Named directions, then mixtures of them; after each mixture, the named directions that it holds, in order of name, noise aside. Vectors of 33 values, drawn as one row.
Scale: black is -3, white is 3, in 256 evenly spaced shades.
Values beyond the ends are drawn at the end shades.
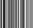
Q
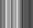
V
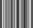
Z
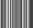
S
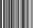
Q, S, Z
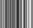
S, V, Z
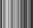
S, V, Z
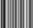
Q, S, Z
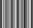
Z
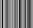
Q, Z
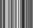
Q, V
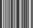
Z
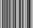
S, Z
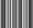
S, Z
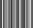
Q, Z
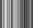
V, Z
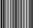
Q, S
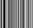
Q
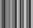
Q, Z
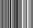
S, V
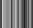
V, Z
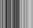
V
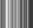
S, V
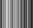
S, V, Z
